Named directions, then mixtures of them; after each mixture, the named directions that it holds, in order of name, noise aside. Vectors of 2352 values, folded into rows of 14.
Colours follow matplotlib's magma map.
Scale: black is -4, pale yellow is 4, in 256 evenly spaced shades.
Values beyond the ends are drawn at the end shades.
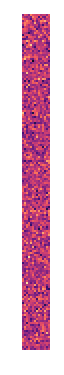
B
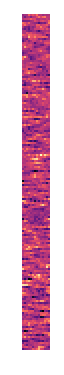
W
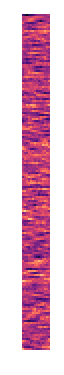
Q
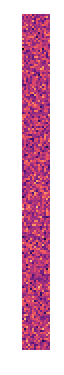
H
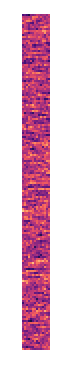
B, Q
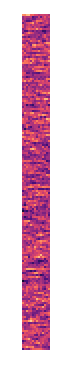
B, Q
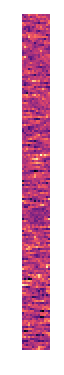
W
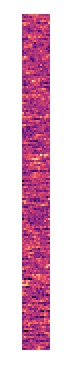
B, W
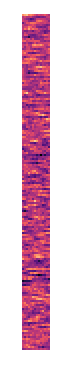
Q, W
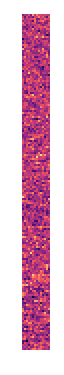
H, W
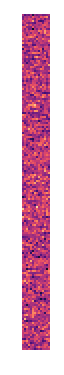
H, Q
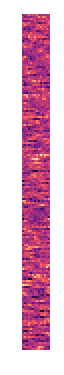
W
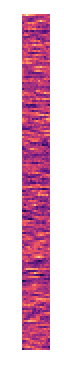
Q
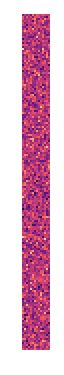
H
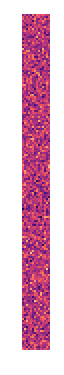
H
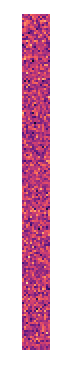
B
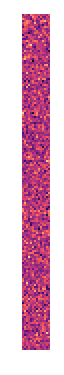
B
